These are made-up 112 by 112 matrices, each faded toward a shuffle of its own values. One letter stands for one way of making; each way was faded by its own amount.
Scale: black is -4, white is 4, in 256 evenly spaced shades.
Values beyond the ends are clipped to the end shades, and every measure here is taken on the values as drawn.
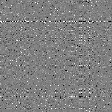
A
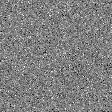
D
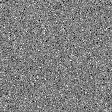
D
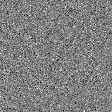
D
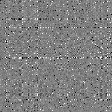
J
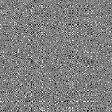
A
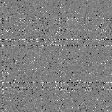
J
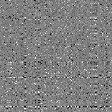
J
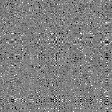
A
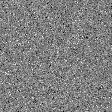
D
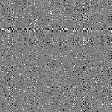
A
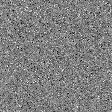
D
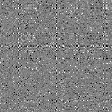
A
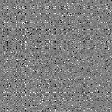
A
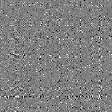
J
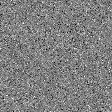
D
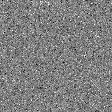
D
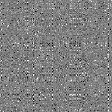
A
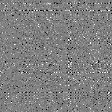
J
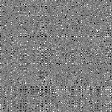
A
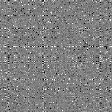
A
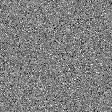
D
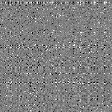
A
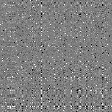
A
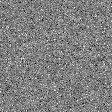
D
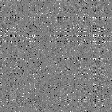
J
